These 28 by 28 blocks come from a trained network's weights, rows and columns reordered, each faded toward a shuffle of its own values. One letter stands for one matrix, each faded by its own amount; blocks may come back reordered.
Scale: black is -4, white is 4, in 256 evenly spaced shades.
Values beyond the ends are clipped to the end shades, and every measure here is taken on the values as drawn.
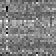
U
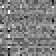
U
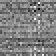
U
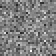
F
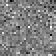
F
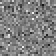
F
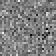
F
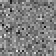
F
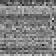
U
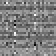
U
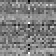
U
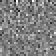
F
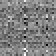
U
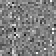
F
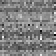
U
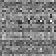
U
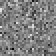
F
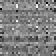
U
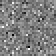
F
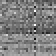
U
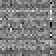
U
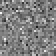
F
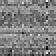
U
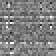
U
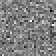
F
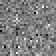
F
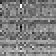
U
